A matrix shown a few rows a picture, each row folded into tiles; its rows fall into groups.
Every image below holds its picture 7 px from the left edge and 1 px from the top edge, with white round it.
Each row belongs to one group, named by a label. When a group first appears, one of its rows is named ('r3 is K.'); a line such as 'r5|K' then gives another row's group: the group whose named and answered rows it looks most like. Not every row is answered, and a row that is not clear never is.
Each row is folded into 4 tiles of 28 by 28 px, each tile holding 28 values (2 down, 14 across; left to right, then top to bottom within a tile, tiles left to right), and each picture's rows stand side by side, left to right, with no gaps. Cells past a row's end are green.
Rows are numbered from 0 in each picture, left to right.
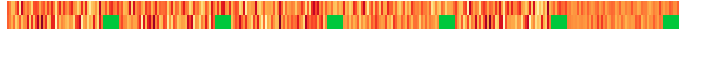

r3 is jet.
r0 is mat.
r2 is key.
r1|mat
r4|mat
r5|mat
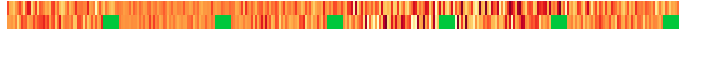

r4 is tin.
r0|jet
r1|mat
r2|mat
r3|key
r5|jet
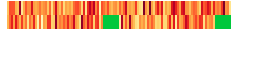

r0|key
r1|tin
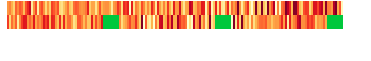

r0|jet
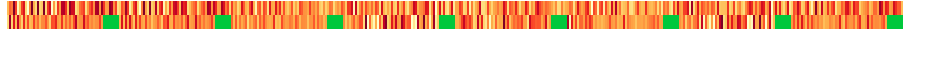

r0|tin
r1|tin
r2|jet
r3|key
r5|jet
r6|key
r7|tin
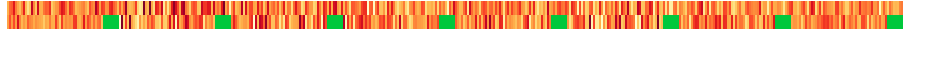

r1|tin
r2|mat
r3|jet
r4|mat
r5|key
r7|jet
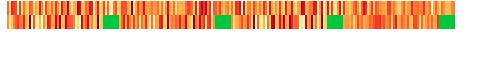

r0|key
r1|key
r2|key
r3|jet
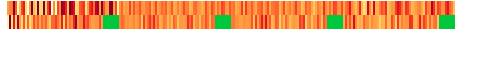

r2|mat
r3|tin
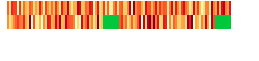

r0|key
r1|mat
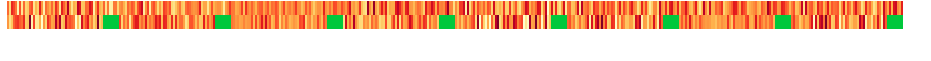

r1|jet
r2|mat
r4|key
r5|mat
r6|tin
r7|mat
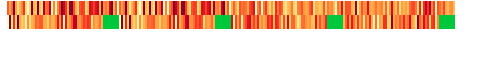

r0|tin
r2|jet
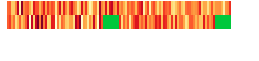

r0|mat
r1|jet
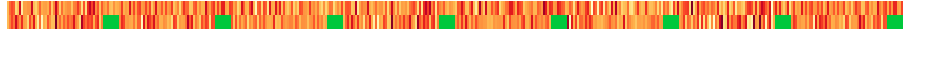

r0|key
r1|mat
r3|key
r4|tin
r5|jet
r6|key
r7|mat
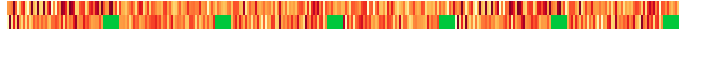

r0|tin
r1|jet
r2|key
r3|jet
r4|tin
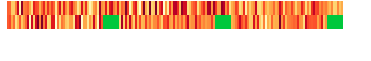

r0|mat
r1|tin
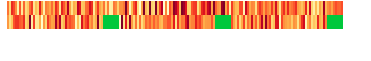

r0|key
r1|tin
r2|mat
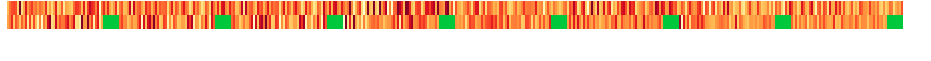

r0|key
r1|mat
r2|mat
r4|jet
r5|tin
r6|jet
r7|jet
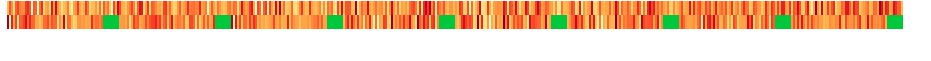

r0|jet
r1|jet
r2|jet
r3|key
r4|key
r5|key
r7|tin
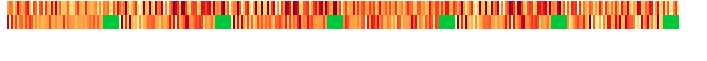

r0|jet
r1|tin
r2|tin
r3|mat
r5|key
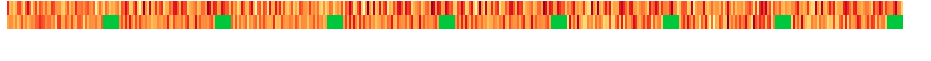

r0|jet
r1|tin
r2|jet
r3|tin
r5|tin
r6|key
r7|tin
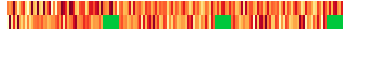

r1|mat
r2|mat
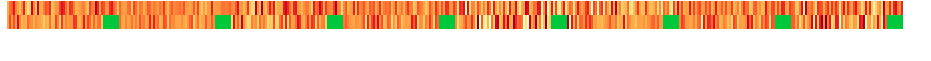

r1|mat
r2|tin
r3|mat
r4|key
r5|jet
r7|mat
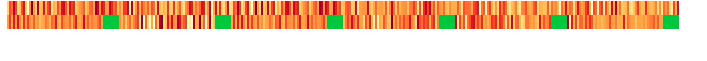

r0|tin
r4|jet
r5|jet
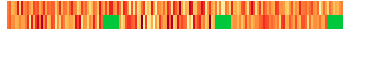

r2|jet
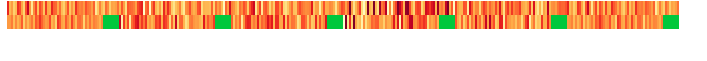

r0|jet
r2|jet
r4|mat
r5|jet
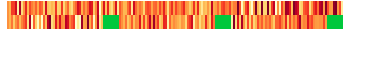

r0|key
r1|mat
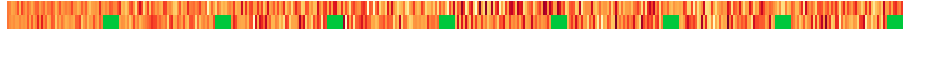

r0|mat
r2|mat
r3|jet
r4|tin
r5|key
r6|key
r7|mat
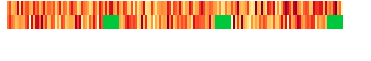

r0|mat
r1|key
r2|tin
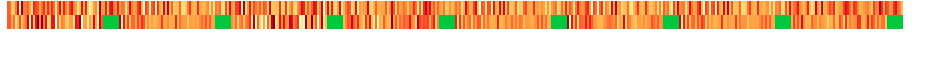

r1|jet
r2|key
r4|jet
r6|jet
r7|tin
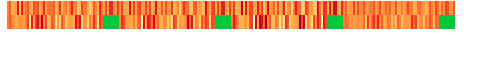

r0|mat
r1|mat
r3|mat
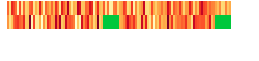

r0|key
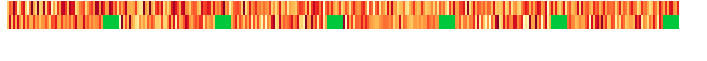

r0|tin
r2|key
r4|key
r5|mat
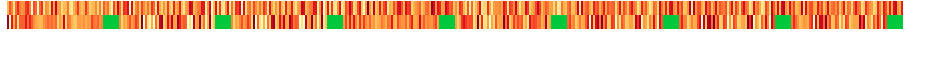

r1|key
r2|key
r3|tin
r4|key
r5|mat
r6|mat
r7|mat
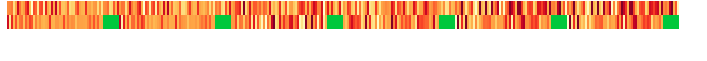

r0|jet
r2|key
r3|key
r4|tin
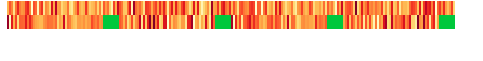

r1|mat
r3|key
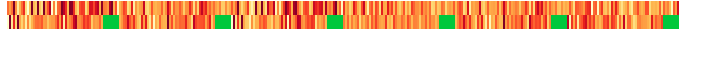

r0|tin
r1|key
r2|tin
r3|jet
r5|jet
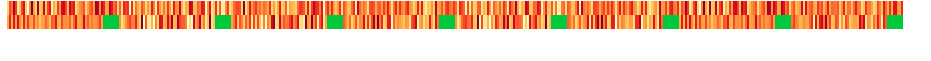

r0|tin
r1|key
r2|key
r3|mat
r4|key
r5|mat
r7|mat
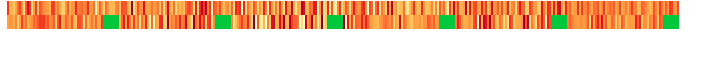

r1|key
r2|key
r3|jet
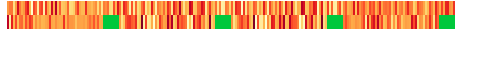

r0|jet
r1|key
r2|key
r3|mat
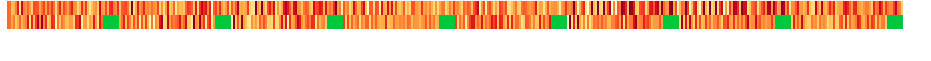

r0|mat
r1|key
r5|tin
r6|tin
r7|tin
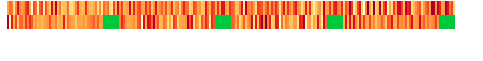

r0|jet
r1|mat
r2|mat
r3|tin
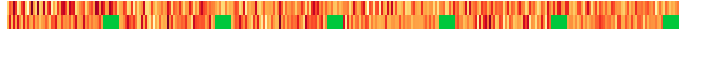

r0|tin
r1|key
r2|key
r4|mat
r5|jet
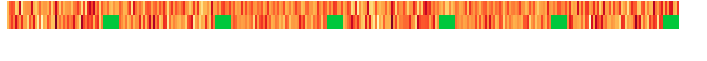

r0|key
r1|mat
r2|mat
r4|mat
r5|mat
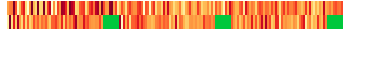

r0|tin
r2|mat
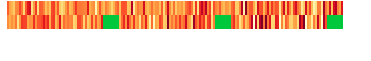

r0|jet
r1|key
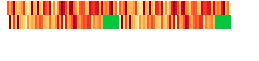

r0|tin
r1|tin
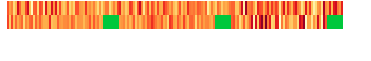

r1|jet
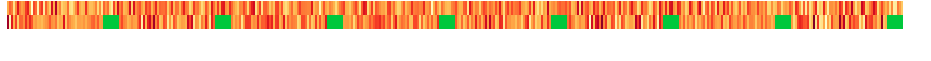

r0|jet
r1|mat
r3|jet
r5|mat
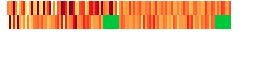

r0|tin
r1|mat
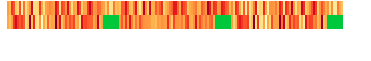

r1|tin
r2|key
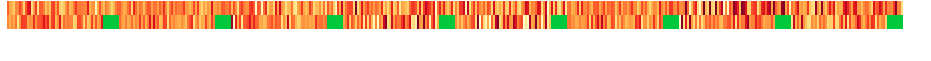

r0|jet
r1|mat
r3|key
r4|key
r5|mat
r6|tin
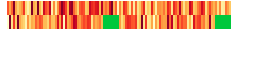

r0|tin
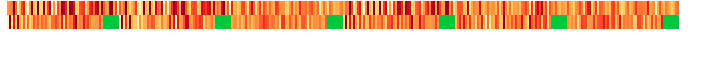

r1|tin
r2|jet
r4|key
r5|jet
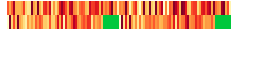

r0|tin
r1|tin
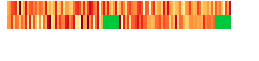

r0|key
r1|jet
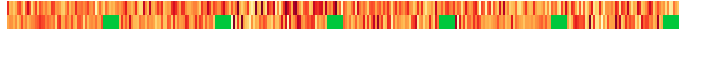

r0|jet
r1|tin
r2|tin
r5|key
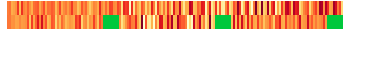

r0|mat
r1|key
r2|tin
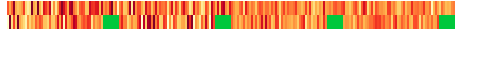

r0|tin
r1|mat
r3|jet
